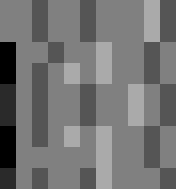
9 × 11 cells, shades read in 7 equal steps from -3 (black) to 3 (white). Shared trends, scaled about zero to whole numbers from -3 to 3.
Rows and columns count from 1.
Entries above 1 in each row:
0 0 0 0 0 0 0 0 0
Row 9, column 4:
0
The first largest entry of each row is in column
10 10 7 5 9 9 5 7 7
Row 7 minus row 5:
-1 0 0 0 1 1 1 0 -1 -1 1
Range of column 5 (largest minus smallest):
1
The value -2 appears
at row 5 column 1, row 6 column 1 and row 9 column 1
